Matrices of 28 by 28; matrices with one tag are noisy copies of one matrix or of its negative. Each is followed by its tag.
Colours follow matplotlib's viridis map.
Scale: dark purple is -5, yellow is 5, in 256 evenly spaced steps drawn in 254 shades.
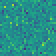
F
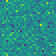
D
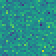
D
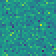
D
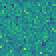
F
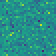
D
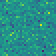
D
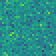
D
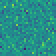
F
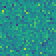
F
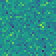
D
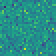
F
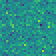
D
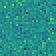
F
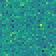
D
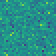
D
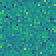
F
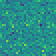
D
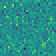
F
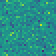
D
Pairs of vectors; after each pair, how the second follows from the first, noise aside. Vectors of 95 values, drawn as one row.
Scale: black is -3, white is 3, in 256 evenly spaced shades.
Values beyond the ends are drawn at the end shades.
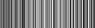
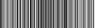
wrapped around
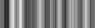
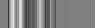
partly zeroed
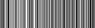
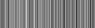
shrunk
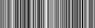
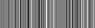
partly zeroed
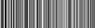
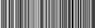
wrapped around
